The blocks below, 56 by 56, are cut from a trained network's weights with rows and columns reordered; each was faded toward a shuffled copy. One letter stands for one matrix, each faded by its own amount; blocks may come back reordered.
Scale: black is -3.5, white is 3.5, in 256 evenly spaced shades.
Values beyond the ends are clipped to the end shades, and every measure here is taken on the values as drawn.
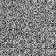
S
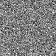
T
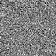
T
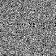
T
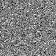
T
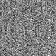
S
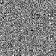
S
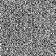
S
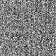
S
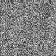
S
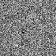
S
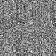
S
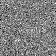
T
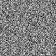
S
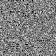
T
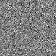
T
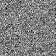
T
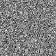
T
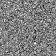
T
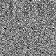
S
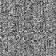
S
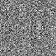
S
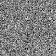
T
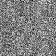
S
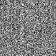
S
